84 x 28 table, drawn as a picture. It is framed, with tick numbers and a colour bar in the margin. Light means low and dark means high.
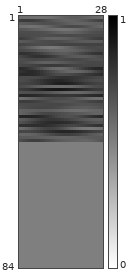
It is made of 2 by 1 panels. Panel 1,1: high, streaked across. Panel 2,1: middling, flat.
